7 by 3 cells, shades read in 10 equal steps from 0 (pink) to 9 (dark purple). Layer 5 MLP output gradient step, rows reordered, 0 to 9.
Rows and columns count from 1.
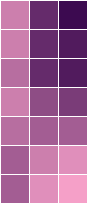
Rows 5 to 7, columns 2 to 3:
4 4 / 2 1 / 1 0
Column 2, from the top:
7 7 7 5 4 2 1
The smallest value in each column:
2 1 0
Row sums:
18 17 18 13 11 7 5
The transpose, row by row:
2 2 3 2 3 4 4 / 7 7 7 5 4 2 1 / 9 8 8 6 4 1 0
